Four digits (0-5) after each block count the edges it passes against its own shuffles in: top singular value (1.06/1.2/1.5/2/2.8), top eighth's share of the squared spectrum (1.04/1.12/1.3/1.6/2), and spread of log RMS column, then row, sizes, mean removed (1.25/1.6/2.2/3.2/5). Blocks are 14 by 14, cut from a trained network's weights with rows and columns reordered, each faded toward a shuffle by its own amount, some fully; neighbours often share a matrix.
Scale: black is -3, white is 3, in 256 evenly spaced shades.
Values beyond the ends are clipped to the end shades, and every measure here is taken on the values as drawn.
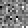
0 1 0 1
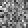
0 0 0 0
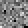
1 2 1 0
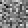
2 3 1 0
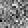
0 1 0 0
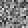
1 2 0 0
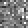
1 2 0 0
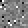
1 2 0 0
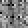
1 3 1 2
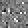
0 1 0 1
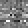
2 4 0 2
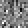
1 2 0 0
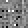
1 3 0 0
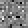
1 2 0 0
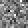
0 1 0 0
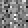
1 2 0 0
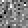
0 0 0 0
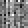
3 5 1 1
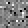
0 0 0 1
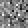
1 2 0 0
